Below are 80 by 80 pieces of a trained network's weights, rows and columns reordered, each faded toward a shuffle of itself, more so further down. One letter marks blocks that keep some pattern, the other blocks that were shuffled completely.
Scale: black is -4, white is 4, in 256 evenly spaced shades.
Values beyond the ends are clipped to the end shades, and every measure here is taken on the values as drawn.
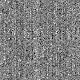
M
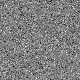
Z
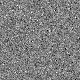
Z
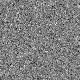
Z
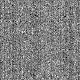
M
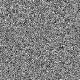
M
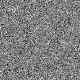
Z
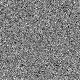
Z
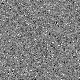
Z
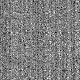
M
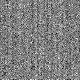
M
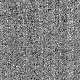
M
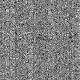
M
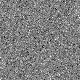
Z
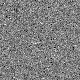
Z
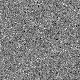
Z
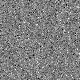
Z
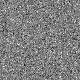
Z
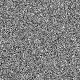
Z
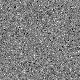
Z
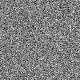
Z
